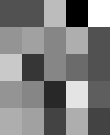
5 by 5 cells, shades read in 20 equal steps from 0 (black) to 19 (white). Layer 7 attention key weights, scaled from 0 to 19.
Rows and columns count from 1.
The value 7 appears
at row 4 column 5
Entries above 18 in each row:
1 0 0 0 0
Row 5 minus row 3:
-2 8 -5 5 -1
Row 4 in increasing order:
3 7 10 11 17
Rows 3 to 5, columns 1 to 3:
15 4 10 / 11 10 3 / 13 12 5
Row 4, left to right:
11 10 3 17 7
